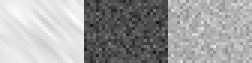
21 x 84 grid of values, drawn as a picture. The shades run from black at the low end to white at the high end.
It is made of 1 by 3 panels. Panel 1,1: very high, slanting down to the right, faint in contrast. Panel 1,2: low, fine-grained. Panel 1,3: high, fine-grained.
